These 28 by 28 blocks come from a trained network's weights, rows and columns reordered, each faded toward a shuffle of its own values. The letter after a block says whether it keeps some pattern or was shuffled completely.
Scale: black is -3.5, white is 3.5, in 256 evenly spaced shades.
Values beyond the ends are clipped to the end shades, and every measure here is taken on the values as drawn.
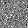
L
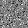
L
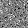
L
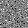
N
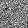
L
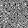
L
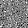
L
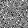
N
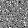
L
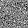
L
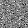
L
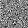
N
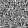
N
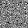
L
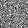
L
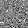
L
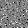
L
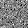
N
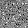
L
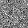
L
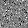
N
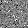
N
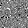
L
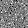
N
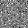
L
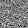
L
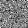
L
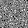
N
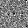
N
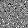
N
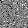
N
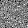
N
